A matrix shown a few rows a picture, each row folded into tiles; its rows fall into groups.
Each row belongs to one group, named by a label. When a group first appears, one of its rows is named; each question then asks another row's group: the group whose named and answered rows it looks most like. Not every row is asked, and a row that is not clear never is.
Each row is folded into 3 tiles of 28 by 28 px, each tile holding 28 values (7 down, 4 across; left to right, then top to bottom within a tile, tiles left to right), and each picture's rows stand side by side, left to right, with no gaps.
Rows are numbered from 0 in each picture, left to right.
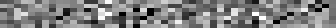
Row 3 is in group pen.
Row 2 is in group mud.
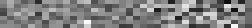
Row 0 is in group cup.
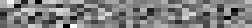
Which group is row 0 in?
cup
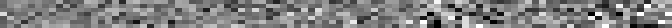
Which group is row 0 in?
pen
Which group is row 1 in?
cup
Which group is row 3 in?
mud
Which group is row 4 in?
pen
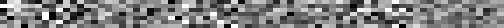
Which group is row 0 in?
cup
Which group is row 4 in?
cup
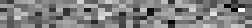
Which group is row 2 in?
pen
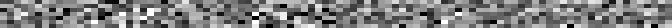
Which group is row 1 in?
mud
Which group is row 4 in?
cup
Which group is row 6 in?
cup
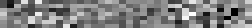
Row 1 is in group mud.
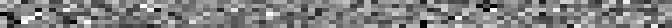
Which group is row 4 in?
cup
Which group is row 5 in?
pen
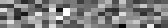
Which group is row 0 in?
mud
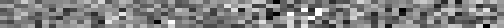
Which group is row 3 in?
mud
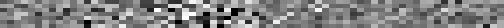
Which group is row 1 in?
pen
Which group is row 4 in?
mud
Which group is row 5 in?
cup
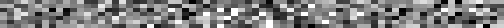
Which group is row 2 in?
mud
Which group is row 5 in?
cup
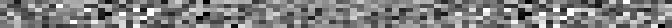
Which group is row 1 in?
mud
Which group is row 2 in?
cup
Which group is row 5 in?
mud
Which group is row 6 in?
mud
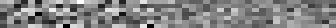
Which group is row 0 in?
cup
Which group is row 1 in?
cup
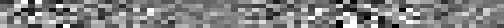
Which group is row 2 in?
pen
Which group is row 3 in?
mud
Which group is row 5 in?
mud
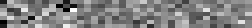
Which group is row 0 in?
pen
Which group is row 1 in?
cup
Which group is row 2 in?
pen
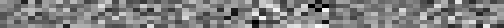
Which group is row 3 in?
pen
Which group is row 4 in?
mud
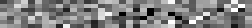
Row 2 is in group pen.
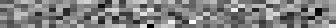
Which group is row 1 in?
cup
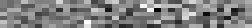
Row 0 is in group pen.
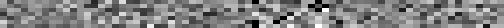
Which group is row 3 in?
pen
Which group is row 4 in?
pen
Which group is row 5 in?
cup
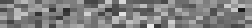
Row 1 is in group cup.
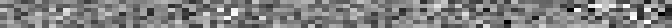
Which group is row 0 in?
mud
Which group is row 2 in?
mud
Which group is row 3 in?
cup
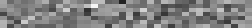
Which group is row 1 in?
cup
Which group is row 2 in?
cup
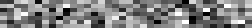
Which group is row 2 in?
pen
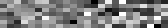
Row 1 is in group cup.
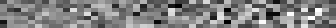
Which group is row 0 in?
pen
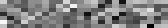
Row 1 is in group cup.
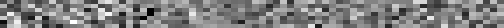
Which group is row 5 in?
cup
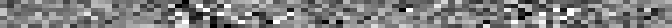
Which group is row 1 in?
pen
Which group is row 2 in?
pen
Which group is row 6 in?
mud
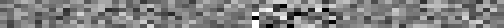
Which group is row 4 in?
cup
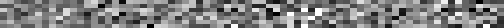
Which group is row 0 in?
mud
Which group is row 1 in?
cup
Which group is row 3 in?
mud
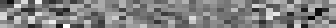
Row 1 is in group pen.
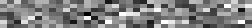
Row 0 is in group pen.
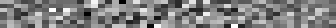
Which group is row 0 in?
mud
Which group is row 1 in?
cup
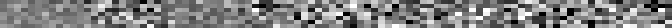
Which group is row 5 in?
mud
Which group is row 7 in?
pen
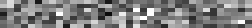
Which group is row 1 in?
mud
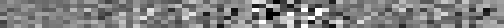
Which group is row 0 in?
pen
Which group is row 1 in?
mud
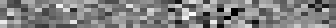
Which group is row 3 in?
pen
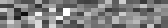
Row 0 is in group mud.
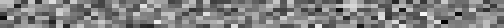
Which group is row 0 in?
cup
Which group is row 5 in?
pen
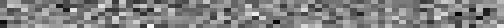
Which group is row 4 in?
mud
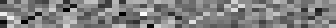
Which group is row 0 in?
pen
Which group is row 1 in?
cup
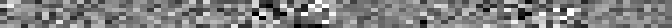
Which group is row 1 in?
pen
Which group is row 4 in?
pen
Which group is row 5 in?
pen
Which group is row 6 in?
mud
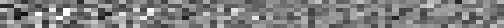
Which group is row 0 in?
mud
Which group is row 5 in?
cup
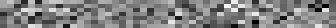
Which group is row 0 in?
cup
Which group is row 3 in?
pen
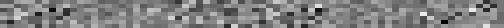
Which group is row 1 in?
mud
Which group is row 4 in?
mud
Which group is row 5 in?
pen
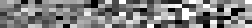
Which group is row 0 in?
cup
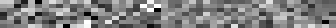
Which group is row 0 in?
cup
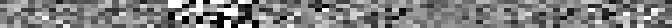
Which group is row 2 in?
cup
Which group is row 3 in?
pen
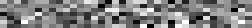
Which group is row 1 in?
cup
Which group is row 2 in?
pen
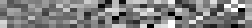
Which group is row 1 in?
cup
